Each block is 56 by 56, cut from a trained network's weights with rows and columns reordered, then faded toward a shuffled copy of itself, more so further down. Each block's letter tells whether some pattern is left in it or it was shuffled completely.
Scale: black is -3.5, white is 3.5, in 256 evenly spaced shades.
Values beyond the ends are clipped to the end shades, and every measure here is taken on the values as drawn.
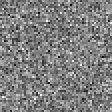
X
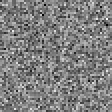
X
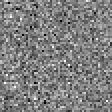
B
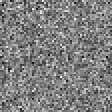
B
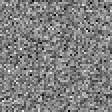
X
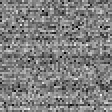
B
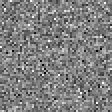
X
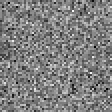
X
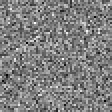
X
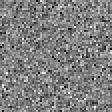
X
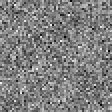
X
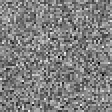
B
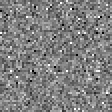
B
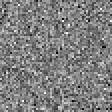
X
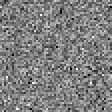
B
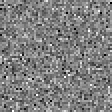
X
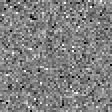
X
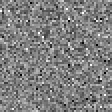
B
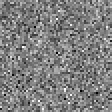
X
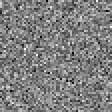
X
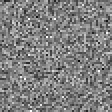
X
